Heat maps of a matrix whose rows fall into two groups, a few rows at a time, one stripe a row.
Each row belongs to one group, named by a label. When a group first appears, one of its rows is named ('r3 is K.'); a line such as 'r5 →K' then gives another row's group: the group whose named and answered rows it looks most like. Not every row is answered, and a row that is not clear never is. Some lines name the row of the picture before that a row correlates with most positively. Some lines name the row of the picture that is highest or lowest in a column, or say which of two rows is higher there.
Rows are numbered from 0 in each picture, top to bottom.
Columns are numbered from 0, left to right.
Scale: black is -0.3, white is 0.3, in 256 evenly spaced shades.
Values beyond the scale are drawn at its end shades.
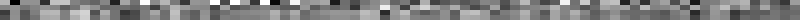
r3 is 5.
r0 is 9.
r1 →5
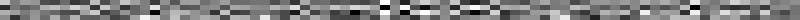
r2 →5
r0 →5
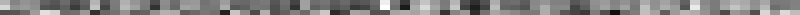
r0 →5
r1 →5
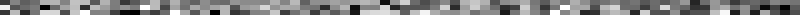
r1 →9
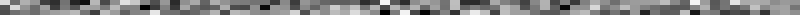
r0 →5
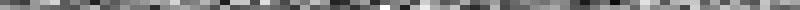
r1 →5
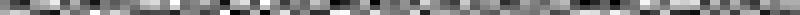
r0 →9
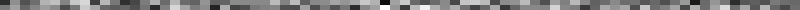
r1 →5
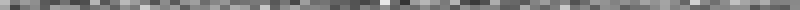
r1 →9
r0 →5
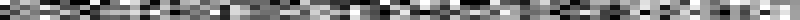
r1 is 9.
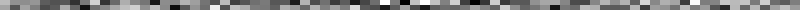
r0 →5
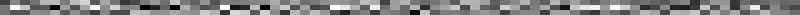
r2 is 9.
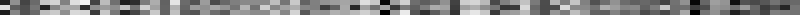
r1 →9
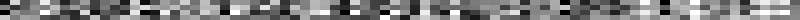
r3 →5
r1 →9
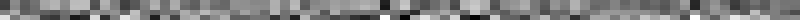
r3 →5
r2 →9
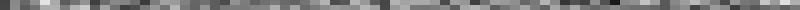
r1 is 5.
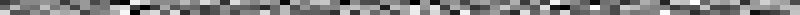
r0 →9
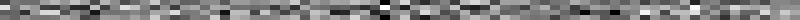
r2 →9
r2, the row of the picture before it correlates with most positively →0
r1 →5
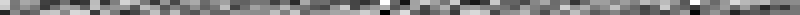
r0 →5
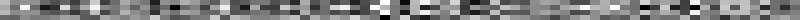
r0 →5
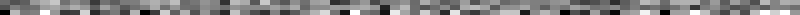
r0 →9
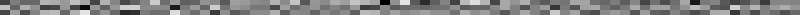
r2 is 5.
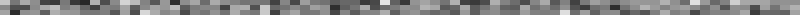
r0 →5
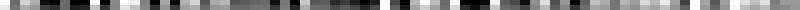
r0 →5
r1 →5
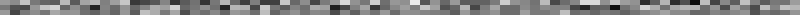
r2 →9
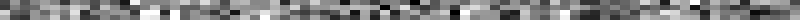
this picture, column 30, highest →0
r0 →9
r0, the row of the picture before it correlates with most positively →1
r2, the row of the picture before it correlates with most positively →2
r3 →9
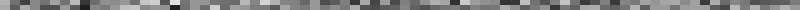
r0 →9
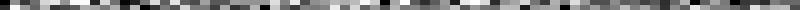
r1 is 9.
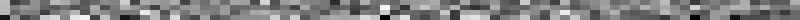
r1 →5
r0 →9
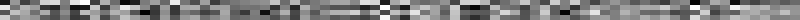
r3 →5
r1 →5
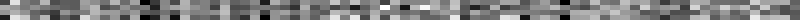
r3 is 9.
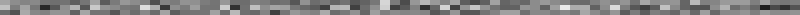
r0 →5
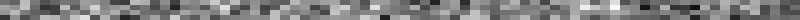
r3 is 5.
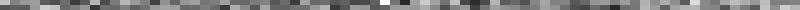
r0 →5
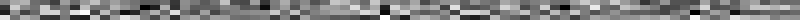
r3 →5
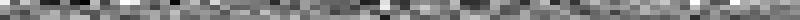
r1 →5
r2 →9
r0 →5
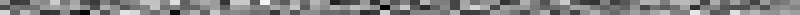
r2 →5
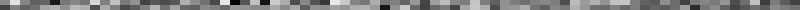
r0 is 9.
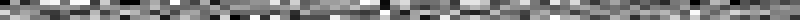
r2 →5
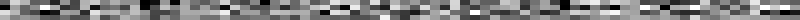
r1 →9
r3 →5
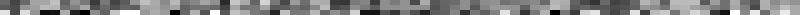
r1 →9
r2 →5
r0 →9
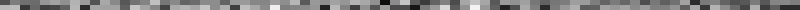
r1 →9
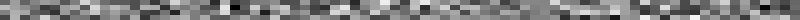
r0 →5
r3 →9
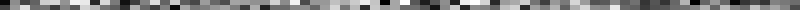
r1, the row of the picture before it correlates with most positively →2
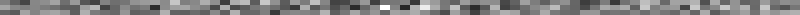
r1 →5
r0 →9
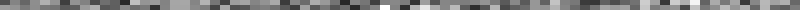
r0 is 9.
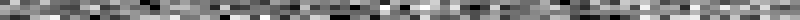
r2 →5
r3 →9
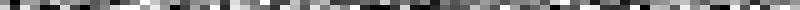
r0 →9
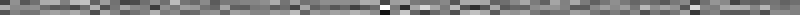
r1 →5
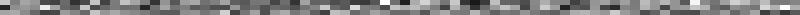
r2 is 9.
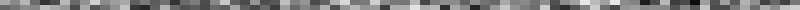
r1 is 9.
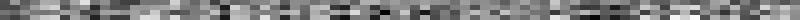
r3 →9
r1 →9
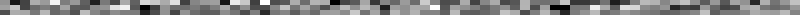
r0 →9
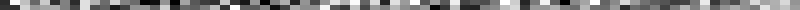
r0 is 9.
